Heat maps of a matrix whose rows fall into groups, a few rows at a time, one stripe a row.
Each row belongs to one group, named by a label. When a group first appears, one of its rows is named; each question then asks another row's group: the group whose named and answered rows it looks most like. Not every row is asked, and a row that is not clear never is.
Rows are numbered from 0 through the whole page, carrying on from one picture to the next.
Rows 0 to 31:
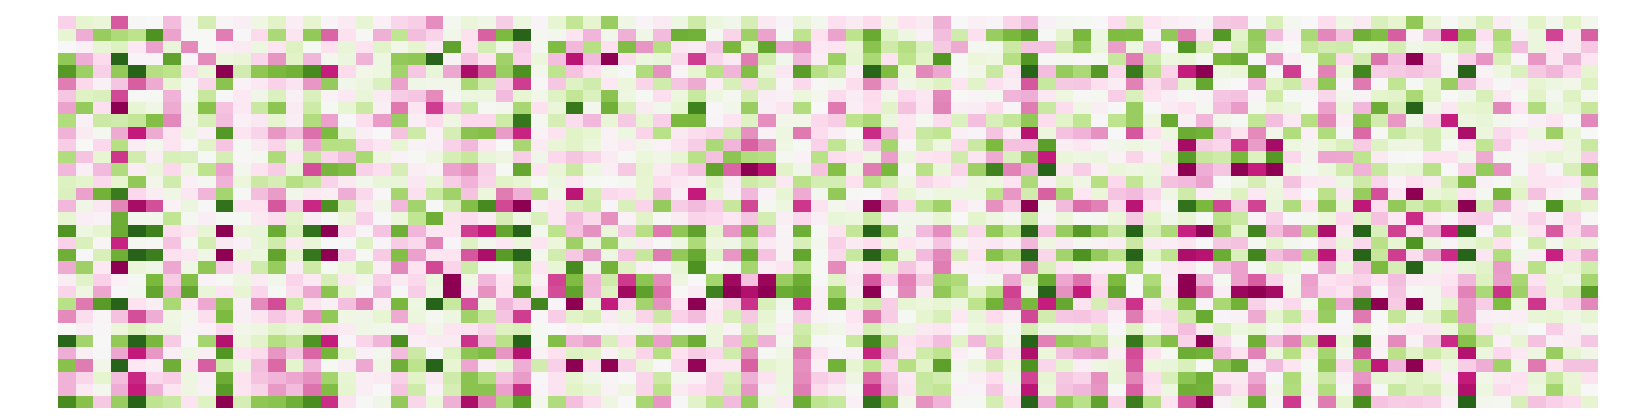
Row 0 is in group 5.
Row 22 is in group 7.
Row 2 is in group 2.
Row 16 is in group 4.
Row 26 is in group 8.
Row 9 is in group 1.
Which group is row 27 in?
1
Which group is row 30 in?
1
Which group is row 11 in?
2
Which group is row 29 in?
1
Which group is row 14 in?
4
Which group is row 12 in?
7
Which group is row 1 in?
8
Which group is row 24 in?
1
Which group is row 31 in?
8
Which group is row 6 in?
5
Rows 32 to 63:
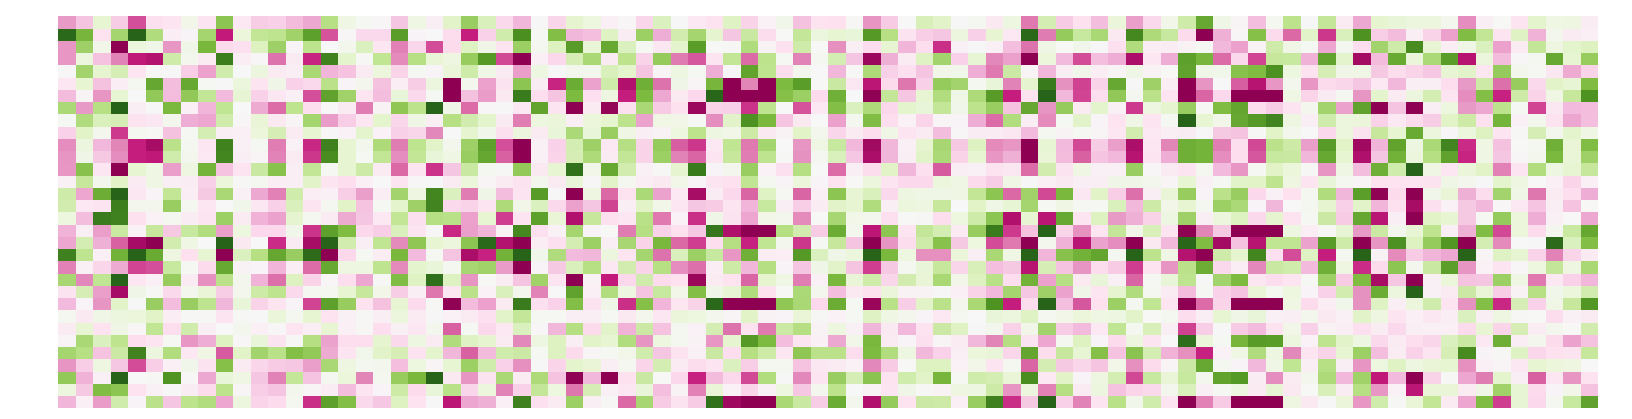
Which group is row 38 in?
7
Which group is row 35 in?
1
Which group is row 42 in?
1
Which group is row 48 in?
4
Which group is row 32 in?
1
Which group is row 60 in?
1
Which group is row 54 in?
5
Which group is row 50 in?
1
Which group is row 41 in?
5
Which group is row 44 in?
5
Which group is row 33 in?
8
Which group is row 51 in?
8
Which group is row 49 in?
7
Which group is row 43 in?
1
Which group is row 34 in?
5
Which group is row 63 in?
7
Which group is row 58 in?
2
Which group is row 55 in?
7
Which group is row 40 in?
2
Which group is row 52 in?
1
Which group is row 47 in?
4
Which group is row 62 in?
4
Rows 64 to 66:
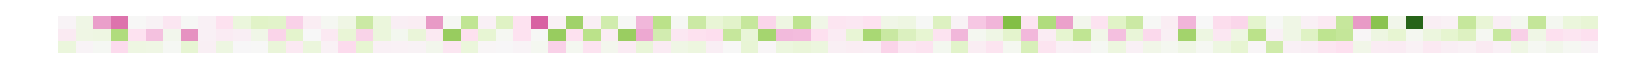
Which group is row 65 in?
2
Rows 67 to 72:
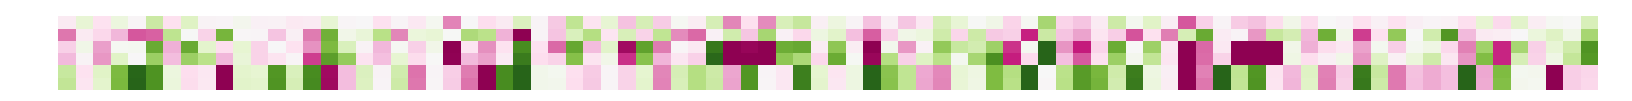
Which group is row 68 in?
1
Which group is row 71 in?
8
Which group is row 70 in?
7
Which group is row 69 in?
7
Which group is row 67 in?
7
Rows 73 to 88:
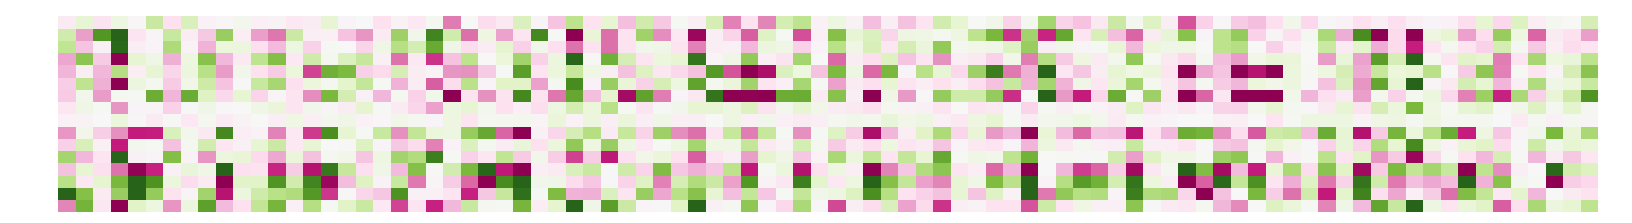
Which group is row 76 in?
5
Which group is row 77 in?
7
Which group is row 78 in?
5
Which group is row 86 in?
8
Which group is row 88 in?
5
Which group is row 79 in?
7
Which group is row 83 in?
5
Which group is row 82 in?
1
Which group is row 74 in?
4
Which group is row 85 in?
1
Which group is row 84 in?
4
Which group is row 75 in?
4
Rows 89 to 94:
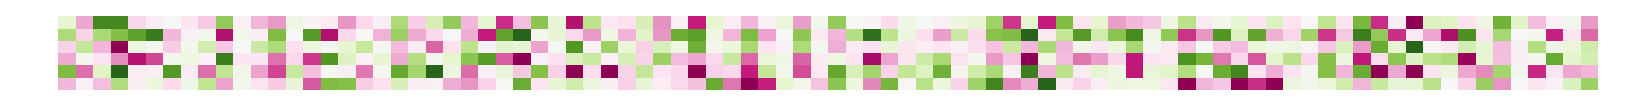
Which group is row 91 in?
5
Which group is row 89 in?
4
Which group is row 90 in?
8
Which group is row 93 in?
4
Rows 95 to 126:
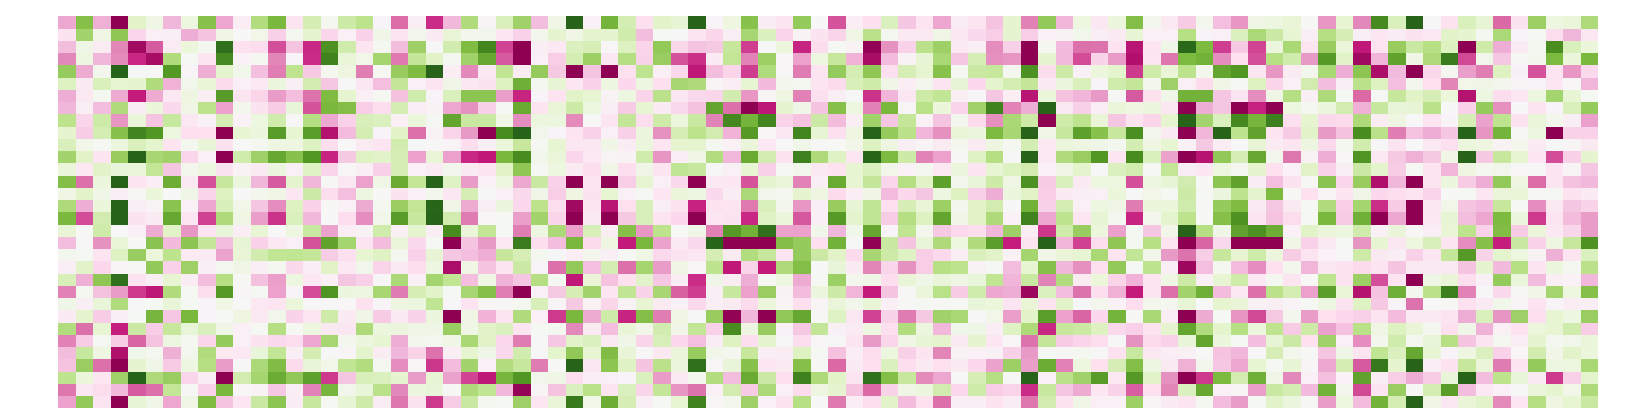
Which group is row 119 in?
7
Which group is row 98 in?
1
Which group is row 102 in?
7
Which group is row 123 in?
5
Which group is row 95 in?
5
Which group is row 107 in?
8
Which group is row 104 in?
8
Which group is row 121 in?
1
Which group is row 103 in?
2
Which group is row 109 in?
2
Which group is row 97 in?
1
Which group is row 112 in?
2
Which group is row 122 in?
5
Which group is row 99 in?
4
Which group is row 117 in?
1
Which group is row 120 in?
2
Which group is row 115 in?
7
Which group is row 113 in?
7
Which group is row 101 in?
1
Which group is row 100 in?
8
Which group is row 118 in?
4
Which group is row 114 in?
8
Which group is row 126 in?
5
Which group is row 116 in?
4
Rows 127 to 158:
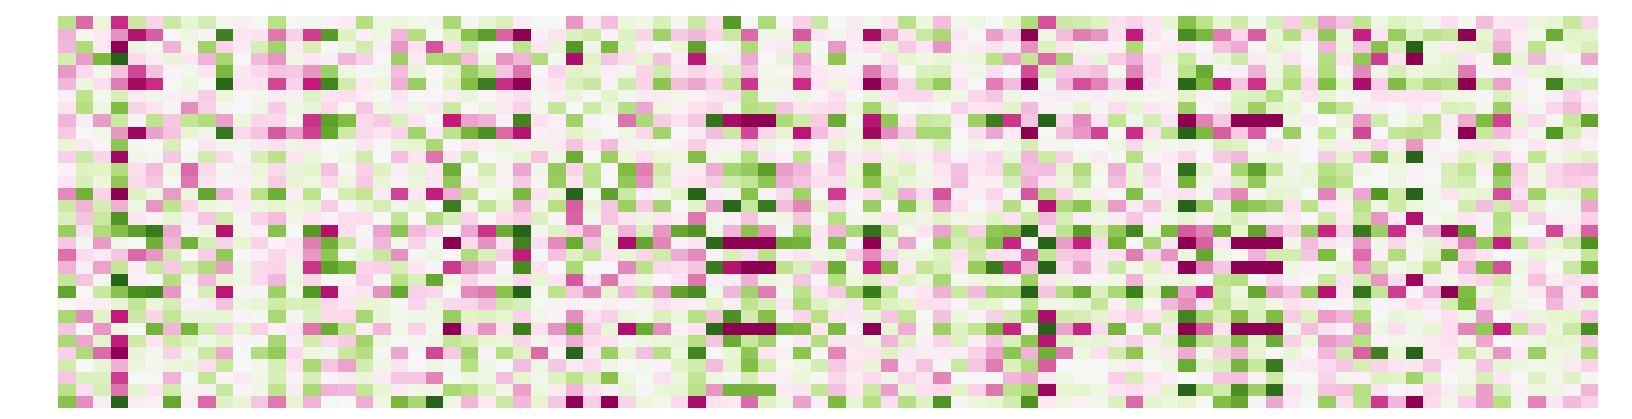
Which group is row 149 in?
8
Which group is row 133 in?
2
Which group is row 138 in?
5
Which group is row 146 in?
1
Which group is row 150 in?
8
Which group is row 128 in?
1
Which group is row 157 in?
2
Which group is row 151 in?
2
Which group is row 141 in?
5
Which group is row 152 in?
7
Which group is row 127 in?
2
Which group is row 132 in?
1
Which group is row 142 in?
2
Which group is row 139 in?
2
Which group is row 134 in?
2
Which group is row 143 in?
4
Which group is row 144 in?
8
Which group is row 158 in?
4
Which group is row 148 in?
4
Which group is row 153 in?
2
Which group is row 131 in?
1
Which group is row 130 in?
4
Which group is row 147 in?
7
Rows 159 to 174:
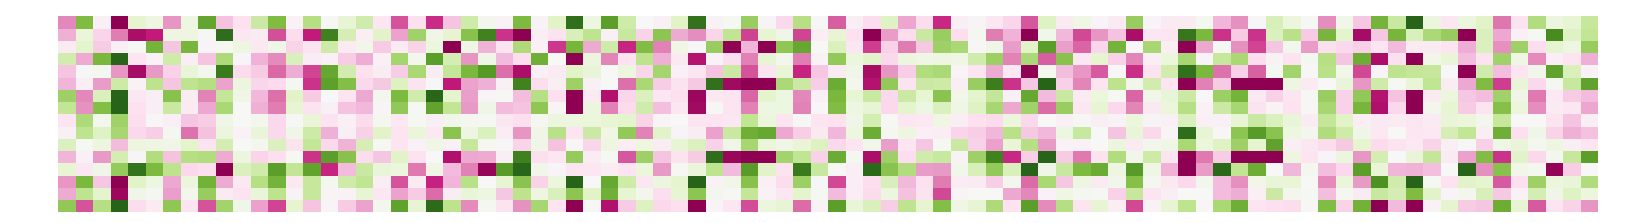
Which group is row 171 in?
8
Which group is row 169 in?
2
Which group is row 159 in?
5
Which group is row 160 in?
1
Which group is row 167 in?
2
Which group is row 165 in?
4
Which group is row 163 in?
1
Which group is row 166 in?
4
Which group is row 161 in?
7
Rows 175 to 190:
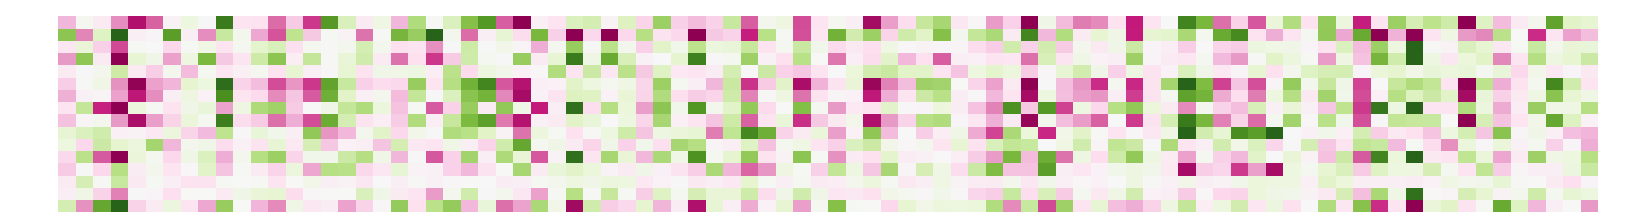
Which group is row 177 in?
5
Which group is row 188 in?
2
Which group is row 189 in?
5
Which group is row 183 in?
1
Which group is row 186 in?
5
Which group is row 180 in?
1
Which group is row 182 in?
5
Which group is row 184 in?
2
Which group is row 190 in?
4
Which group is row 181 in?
1
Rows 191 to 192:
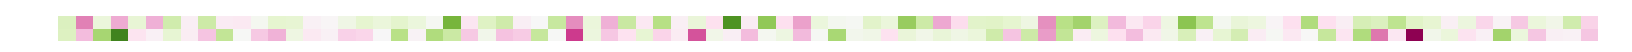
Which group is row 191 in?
2
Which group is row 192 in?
4
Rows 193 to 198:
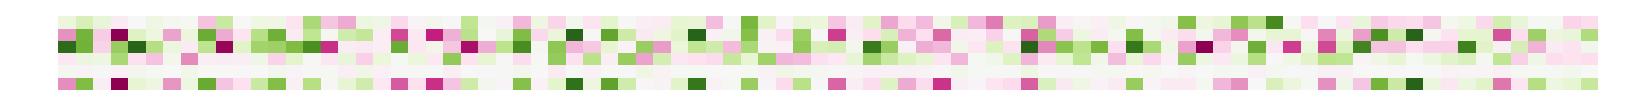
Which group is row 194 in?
5
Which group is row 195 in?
8
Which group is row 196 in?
2
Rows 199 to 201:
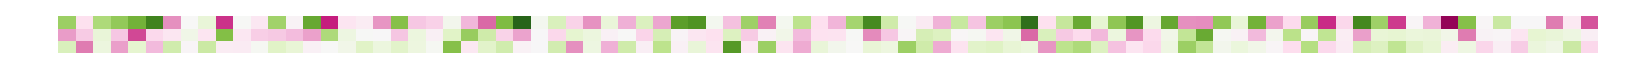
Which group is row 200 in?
1
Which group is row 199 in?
8
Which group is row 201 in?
2
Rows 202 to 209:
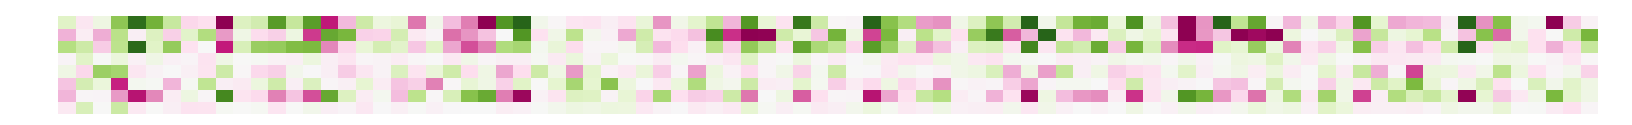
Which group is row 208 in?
1
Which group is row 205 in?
2
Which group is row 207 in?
5
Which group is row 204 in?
8
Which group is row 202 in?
8
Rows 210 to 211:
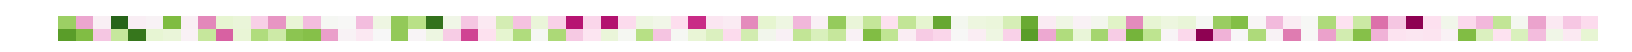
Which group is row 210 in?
4
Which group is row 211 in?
8
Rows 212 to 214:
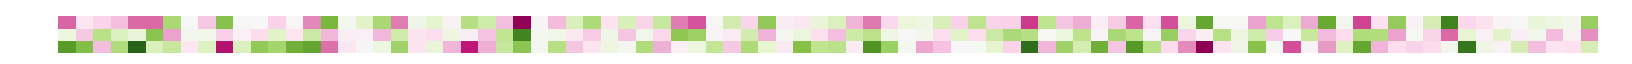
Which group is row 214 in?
8
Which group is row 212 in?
1
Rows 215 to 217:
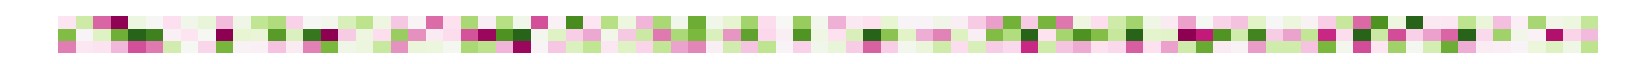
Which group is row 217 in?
1
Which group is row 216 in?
8
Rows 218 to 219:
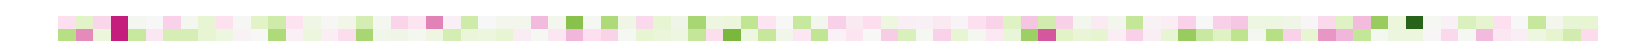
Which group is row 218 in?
5
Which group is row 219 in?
2
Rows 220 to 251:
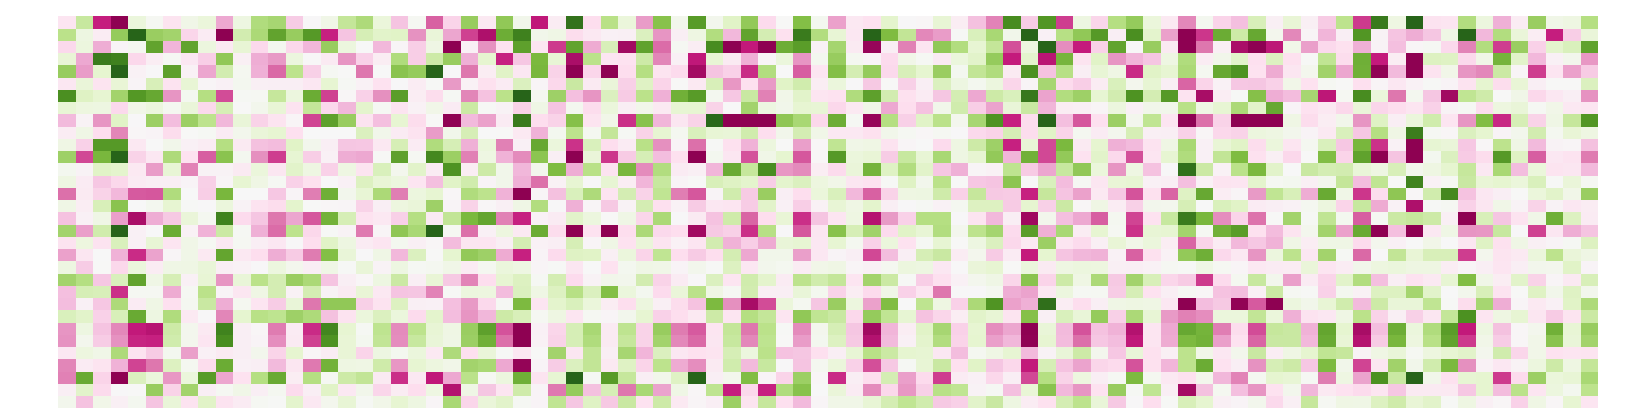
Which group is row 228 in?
7
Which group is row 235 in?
4
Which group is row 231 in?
4
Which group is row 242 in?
5
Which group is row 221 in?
8
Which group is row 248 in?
1
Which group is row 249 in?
5
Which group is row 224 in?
4
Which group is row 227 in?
2
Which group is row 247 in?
2
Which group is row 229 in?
5
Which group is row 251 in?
2
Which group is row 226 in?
8
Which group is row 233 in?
5
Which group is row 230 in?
4
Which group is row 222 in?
7
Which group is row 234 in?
1
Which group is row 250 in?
7
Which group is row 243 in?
7
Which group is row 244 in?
8
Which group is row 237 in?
4
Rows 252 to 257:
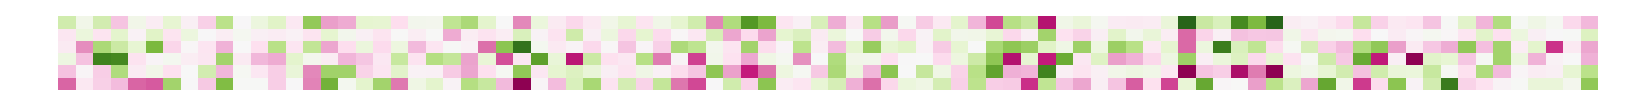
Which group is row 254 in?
8
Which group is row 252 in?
2
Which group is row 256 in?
7
